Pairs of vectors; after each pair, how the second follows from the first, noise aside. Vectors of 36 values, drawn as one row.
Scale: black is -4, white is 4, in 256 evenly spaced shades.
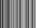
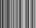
copied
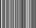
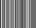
copied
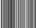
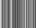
sign-scrambled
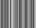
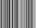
sign-scrambled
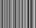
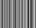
copied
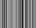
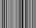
copied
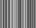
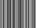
sign-scrambled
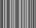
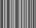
copied
